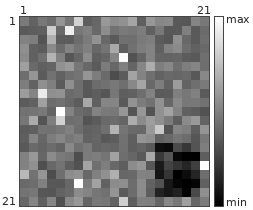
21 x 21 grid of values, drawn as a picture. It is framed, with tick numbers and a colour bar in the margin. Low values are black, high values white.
Stripes: none. Odd patch: lower, in the bottom right. Ninth with the lowest average: bottom right. Histogram: heavy tails on both sides. Mirror symmetry: none.
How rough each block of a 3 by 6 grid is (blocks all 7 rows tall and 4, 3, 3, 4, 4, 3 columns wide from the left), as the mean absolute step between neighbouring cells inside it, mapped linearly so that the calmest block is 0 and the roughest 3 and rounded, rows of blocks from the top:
120100 | 110110 | 110123
